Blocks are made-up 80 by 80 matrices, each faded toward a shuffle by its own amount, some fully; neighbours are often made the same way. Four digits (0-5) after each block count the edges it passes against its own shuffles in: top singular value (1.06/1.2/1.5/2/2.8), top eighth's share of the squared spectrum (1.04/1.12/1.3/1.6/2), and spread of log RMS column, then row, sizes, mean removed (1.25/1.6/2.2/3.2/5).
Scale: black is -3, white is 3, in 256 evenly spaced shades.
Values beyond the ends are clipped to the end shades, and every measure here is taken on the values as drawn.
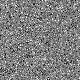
0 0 0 0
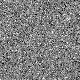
0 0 0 0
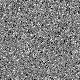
0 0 0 0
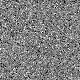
0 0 0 0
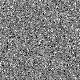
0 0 0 1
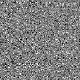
3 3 2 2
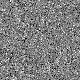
2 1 0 0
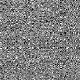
4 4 2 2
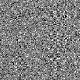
4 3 2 2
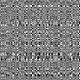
5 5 4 4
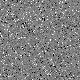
0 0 0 0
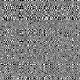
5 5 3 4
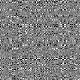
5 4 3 3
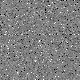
2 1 0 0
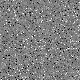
2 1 0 1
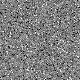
0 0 1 0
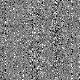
1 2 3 0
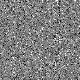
0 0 2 0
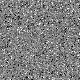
0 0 1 0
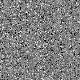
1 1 2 0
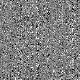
1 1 3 0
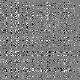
2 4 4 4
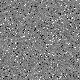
0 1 0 0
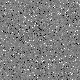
0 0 0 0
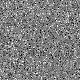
3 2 0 0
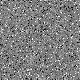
3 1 0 0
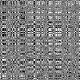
5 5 4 4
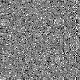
4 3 1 1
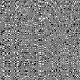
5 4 3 2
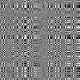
5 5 4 4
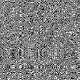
4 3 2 2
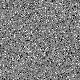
1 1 0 0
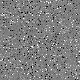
3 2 1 1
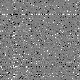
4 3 1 2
